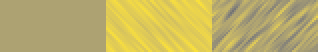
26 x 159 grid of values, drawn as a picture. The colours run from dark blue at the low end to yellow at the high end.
It is made of 1 by 3 panels. Panel 1,1: high, flat. Panel 1,2: very high, slanting down to the right, faint in contrast. Panel 1,3: high, slanting up to the right.
